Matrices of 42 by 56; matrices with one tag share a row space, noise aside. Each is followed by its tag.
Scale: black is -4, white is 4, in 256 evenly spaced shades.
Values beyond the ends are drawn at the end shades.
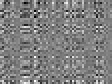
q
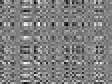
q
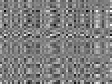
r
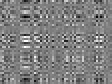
q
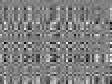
r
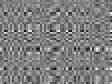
r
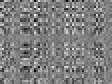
q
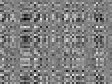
q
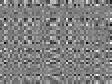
r
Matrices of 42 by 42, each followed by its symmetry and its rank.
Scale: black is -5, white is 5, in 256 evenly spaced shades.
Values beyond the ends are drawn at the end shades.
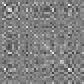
symmetric, rank five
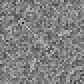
symmetric, full rank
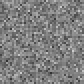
antisymmetric, full rank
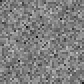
symmetric, full rank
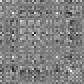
symmetric, rank three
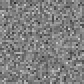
antisymmetric, full rank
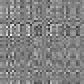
neither, rank three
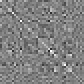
symmetric, rank five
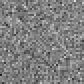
antisymmetric, full rank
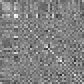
symmetric, rank five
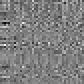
neither, rank five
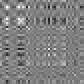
symmetric, rank three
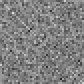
symmetric, full rank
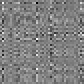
neither, rank three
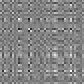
symmetric, rank three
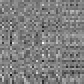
neither, rank five
